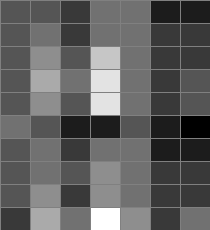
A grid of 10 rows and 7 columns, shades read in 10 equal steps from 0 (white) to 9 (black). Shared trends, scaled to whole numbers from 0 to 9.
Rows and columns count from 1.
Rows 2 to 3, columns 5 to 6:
5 7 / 5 7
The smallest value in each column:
5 3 5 0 4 7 5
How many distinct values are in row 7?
4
